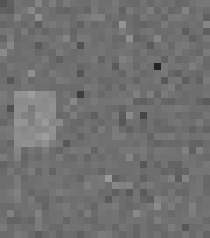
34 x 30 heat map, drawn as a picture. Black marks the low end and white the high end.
Histogram: heavy tails on both sides. Odd patch: higher, in the middle left. Ninth with the highest average: middle left.
